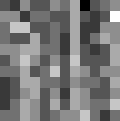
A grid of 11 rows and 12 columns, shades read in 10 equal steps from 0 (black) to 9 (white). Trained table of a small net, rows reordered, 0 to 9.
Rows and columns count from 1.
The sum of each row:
43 49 51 48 52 53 55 50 48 55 53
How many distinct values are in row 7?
5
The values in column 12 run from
4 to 9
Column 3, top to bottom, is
5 2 7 3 6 7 6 6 5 6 6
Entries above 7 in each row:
0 1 0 0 0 0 0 0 0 0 0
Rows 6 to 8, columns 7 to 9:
3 7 3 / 3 6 5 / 3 5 4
